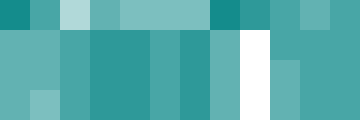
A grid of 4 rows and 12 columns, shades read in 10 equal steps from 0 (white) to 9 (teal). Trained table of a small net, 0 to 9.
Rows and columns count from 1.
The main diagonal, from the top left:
9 6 7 8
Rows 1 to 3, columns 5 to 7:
5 5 5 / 8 7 8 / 8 7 8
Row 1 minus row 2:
3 1 -4 -2 -3 -2 -3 3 8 0 -1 0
